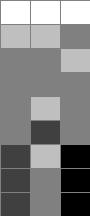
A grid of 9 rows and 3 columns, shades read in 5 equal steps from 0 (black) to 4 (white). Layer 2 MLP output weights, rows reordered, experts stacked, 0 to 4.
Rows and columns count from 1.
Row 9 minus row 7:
0 -1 0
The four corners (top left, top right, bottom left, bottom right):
4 4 1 0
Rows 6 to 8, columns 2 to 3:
1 2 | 3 0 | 2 0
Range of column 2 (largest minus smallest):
3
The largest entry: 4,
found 3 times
